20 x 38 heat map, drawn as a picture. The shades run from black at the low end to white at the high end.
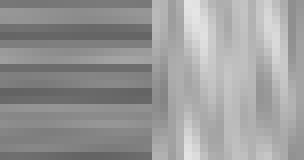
It is made of 1 by 2 panels. Panel 1,1: middling, streaked across. Panel 1,2: high, streaked downward.
